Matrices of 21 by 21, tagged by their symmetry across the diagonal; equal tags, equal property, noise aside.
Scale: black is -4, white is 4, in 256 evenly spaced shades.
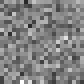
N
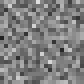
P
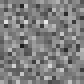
P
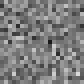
N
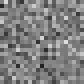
P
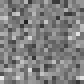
N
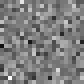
N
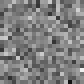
P
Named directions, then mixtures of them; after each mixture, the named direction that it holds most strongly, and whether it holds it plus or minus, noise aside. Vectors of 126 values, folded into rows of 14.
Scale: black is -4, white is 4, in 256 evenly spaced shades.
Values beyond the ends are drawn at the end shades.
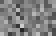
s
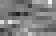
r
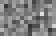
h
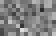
s, minus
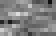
r, minus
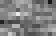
r, minus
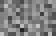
s, plus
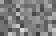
s, minus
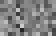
s, plus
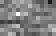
r, minus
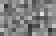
h, plus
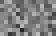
s, plus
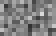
h, plus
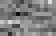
r, plus
